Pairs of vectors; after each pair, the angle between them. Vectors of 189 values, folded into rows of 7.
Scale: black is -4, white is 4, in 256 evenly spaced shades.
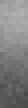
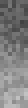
nearly opposite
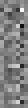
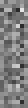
nearly parallel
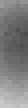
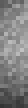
nearly opposite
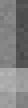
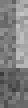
nearly opposite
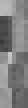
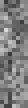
partly opposed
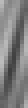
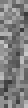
partly aligned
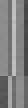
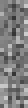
partly opposed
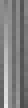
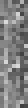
partly aligned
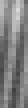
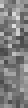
partly aligned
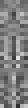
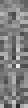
nearly parallel
